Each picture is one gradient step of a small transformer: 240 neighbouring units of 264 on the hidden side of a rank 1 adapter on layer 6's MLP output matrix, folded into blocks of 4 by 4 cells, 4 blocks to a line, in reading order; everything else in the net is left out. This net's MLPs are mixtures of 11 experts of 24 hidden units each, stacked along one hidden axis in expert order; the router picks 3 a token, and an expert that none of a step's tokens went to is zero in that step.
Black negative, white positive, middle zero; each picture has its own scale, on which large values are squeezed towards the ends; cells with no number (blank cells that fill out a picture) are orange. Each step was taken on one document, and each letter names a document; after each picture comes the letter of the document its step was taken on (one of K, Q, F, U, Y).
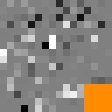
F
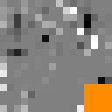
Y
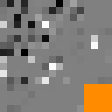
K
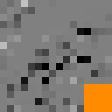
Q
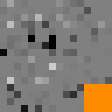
F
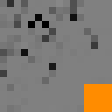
K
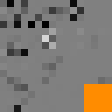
K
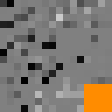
F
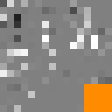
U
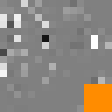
U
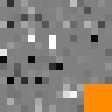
F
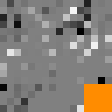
Y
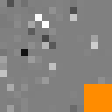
K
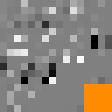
U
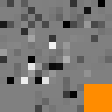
F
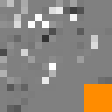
K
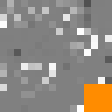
Y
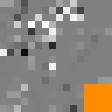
K
